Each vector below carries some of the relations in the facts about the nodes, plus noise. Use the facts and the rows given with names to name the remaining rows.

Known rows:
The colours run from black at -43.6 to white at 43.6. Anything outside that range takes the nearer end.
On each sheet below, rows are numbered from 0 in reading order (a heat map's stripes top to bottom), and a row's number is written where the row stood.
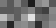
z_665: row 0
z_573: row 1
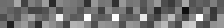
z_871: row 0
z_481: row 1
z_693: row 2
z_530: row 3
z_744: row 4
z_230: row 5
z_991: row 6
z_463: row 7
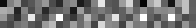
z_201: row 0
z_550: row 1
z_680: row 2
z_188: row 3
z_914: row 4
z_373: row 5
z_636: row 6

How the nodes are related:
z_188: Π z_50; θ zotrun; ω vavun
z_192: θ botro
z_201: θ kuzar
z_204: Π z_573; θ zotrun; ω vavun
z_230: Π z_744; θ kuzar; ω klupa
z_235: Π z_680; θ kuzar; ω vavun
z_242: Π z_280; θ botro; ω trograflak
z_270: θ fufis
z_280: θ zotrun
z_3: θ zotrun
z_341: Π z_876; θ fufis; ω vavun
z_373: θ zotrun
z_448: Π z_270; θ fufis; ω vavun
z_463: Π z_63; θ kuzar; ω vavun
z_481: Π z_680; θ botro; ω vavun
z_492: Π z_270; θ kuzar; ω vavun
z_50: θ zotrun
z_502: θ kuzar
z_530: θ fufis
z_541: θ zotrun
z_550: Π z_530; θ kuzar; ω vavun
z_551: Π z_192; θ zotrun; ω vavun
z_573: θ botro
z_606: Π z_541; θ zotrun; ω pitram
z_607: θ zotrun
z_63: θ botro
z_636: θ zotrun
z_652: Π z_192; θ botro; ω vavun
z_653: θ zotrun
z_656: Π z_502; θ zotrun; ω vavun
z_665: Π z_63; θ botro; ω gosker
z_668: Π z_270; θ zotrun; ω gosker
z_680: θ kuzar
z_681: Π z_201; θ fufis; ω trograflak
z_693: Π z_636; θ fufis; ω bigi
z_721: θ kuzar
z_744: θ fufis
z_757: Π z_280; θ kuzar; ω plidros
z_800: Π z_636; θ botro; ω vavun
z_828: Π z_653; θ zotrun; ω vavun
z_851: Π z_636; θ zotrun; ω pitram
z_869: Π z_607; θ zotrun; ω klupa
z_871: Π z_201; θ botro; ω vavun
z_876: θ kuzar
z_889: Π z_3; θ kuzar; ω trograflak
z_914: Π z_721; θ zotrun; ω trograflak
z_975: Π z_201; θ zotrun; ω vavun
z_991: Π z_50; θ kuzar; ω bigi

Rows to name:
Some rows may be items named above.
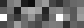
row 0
z_680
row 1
z_201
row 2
z_63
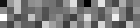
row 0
z_636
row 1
z_448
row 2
z_975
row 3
z_50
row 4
z_270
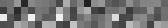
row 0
z_235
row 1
z_693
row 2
z_270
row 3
z_192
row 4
z_757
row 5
z_681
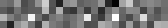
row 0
z_800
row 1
z_851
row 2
z_192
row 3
z_235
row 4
z_373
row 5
z_341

